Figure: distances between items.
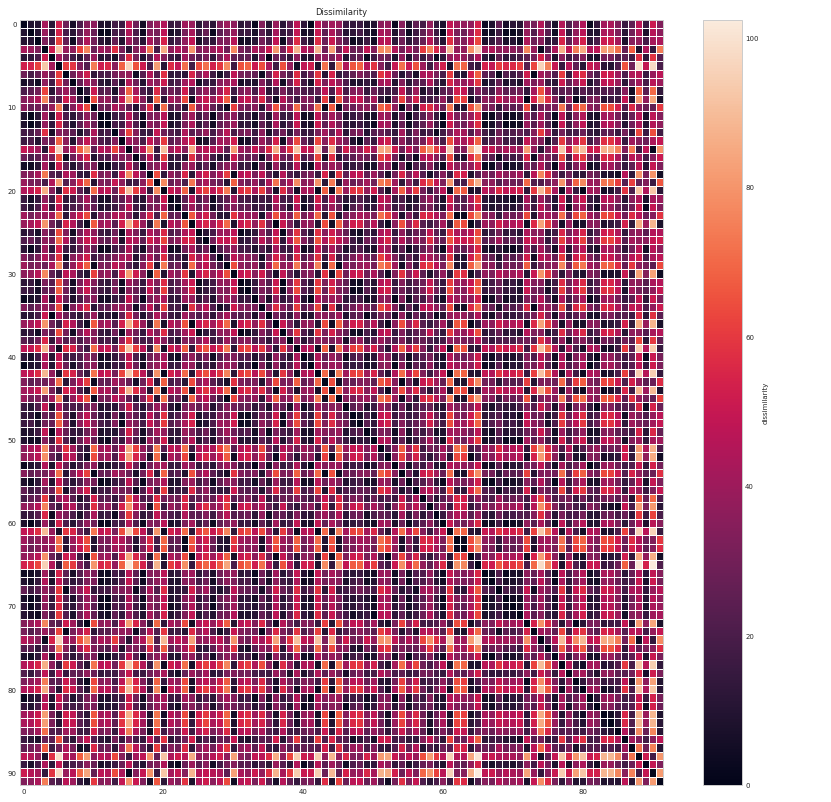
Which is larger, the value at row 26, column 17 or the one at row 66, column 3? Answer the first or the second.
the second
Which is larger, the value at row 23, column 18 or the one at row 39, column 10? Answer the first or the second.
the second
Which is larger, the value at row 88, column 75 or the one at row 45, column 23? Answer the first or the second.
the first
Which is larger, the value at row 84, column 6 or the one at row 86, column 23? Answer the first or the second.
the first
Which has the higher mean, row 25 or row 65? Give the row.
65
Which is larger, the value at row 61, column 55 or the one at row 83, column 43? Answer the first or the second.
the second
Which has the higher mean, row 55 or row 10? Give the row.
10
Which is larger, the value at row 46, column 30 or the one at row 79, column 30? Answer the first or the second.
the first
